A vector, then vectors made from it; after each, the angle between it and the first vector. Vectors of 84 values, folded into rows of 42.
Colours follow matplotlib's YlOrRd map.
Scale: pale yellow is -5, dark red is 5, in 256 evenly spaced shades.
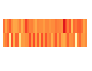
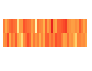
partly aligned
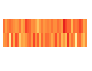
nearly parallel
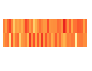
nearly parallel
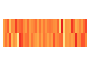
partly opposed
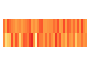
partly aligned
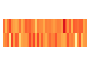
nearly parallel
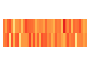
nearly parallel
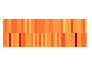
nearly opposite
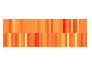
partly aligned
